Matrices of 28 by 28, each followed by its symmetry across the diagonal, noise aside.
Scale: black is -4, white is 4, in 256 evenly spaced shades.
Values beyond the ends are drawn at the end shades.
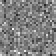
neither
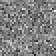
neither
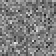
neither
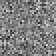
antisymmetric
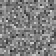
antisymmetric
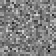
neither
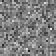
antisymmetric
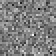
neither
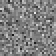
antisymmetric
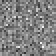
neither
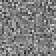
antisymmetric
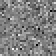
neither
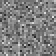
neither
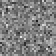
antisymmetric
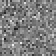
neither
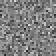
antisymmetric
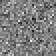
neither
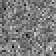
neither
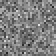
neither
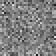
antisymmetric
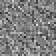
antisymmetric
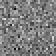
neither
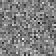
antisymmetric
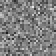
antisymmetric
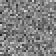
neither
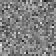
antisymmetric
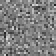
antisymmetric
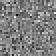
antisymmetric
